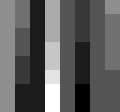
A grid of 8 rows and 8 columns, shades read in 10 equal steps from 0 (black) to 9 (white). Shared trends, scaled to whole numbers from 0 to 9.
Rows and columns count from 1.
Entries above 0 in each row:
8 8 8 8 8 8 7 7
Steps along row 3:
down down up down down up up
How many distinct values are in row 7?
5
